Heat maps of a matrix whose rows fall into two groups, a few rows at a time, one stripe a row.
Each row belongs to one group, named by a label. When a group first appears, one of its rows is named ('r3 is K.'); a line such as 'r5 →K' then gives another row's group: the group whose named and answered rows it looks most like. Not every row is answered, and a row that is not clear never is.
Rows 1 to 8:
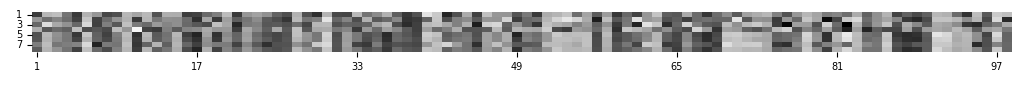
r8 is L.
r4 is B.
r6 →L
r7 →L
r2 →L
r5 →L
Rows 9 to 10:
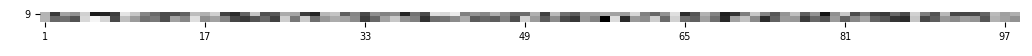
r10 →B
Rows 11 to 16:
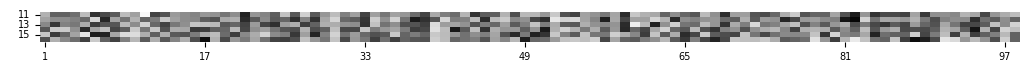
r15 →B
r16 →L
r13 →B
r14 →L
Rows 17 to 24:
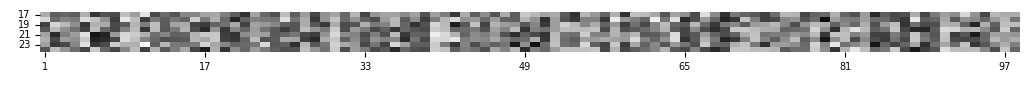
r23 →B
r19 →L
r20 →L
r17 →B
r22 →B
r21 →B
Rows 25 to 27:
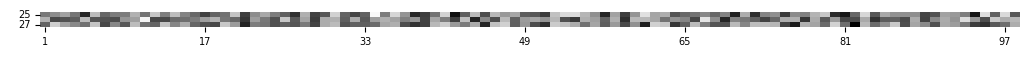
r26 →B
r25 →L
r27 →L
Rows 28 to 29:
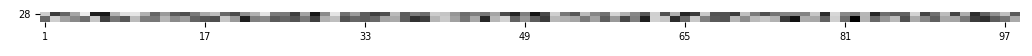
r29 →L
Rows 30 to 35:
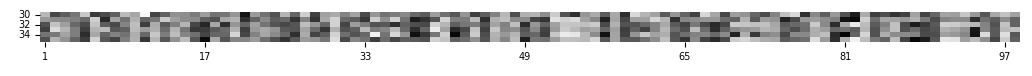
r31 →L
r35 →L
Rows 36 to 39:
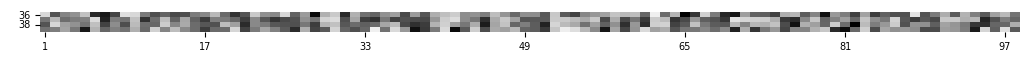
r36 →B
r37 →L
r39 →L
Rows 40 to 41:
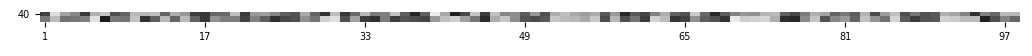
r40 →L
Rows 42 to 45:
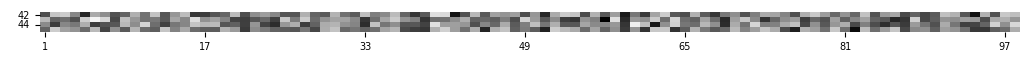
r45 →L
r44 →B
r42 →L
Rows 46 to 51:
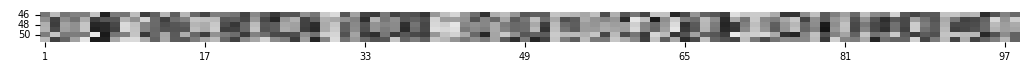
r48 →B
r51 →B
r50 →L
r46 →L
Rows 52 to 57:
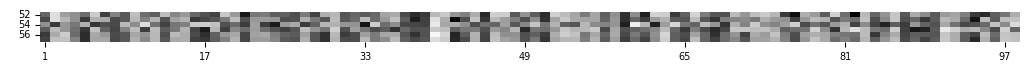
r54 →B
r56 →L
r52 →L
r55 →L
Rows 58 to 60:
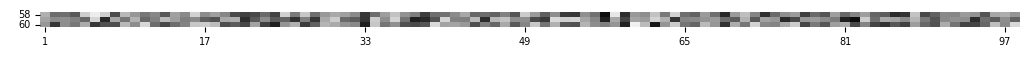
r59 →L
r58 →B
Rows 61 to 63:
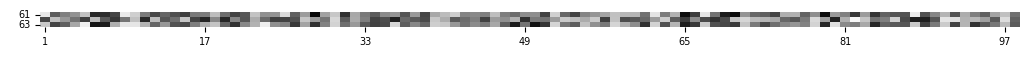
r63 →B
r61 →B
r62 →L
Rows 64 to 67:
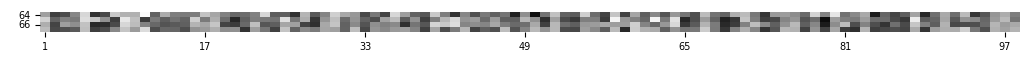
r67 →B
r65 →B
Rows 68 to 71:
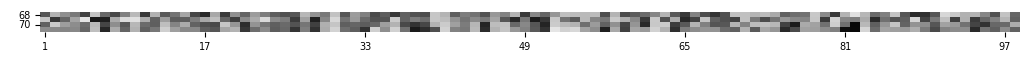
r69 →B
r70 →L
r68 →L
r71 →L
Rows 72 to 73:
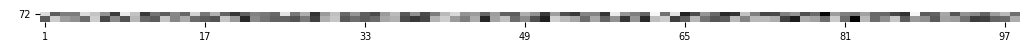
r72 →B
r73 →L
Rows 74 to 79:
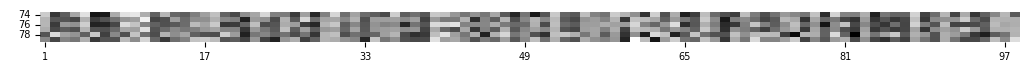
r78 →L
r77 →B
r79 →B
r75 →B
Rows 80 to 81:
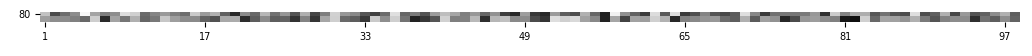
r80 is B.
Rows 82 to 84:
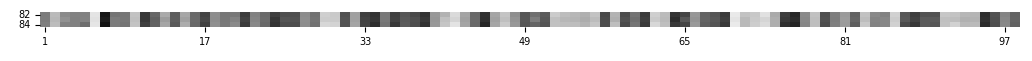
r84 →L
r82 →L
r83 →L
